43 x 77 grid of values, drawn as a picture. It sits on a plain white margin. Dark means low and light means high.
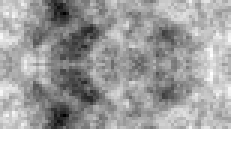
Seam: none. Mirror symmetry: top to bottom. Odd rows or columns: none.
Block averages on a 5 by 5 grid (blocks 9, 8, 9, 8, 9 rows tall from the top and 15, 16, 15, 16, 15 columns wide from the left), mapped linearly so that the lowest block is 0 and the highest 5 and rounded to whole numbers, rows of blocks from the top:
4 0 3 4 5 | 4 0 3 2 5 | 4 1 3 2 5 | 4 0 3 2 5 | 4 0 3 4 5
